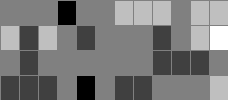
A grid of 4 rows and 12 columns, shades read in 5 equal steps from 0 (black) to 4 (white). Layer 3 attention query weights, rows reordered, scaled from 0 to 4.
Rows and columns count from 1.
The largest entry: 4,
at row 2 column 12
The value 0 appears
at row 1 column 4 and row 4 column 5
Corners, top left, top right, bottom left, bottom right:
2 3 1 3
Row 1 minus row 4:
1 1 1 -2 2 0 2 2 1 0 1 0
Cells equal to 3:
9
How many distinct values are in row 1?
3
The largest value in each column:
3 2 3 2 2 2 3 3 3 2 3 4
